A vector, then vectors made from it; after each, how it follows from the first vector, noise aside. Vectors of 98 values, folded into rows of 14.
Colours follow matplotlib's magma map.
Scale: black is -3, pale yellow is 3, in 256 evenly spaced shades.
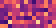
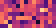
negated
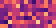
copied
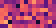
negated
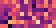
copied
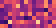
copied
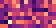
copied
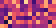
copied
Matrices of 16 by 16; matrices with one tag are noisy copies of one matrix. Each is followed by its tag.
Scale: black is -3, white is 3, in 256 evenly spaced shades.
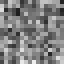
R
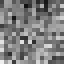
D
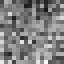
D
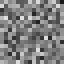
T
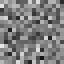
T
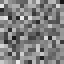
T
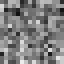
R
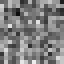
R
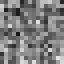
R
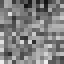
D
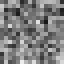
R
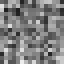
R
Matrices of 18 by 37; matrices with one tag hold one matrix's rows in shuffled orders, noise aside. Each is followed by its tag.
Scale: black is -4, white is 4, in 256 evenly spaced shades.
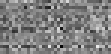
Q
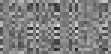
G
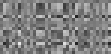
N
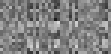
G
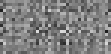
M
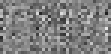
M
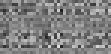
Q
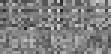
Q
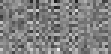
G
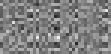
G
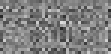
M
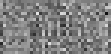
M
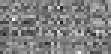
Q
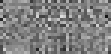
M
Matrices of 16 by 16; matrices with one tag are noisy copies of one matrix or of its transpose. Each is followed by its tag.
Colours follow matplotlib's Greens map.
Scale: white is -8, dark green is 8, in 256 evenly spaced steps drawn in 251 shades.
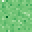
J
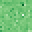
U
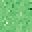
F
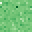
J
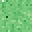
J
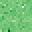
F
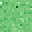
J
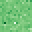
U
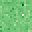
U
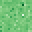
U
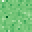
J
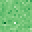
U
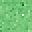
U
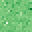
F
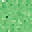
J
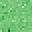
F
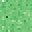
J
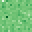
J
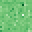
U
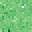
F
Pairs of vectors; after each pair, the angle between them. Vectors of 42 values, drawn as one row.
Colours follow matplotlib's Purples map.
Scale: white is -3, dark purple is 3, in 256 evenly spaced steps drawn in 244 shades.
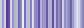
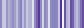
partly aligned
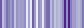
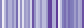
partly aligned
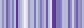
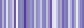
nearly opposite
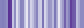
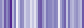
partly aligned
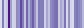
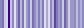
partly aligned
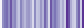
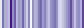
partly aligned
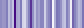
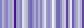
nearly parallel
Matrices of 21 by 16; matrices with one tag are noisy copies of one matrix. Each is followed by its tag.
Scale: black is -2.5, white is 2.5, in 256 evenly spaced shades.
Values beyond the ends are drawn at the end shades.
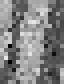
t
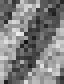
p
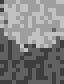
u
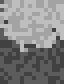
u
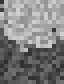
u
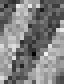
p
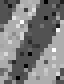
p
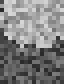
u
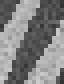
p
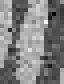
t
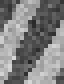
p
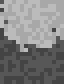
u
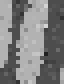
t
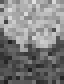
u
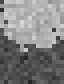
u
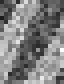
p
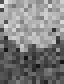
u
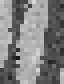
t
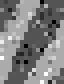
p
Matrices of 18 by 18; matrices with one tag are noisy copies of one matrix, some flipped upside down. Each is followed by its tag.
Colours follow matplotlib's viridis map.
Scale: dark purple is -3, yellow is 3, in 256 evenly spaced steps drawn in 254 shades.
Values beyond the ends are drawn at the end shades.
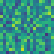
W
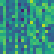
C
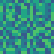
W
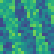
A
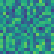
W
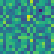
W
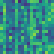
C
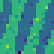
A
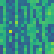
C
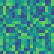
W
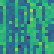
C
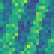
A
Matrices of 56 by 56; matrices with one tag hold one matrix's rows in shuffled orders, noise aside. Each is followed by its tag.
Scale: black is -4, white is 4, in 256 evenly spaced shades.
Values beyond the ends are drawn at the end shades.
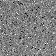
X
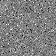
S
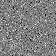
S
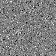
S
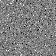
S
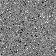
X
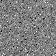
X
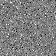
S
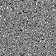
X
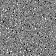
S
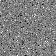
X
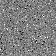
X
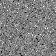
X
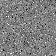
S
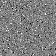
S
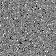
X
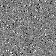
S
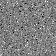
X
